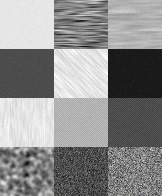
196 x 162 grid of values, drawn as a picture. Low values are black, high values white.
It is made of 4 by 3 panels. Panel 1,1: very high, flat. Panel 1,2: middling, streaked across, strong in contrast. Panel 1,3: high, streaked across, faint in contrast. Panel 2,1: low, flat. Panel 2,2: very high, slanting down to the right, faint in contrast. Panel 2,3: very low, flat. Panel 3,1: very high, streaked downward, faint in contrast. Panel 3,2: high, checkered, faint in contrast. Panel 3,3: low, checkered, faint in contrast. Panel 4,1: middling, blotchy, strong in contrast. Panel 4,2: low, fine-grained. Panel 4,3: middling, fine-grained, strong in contrast.
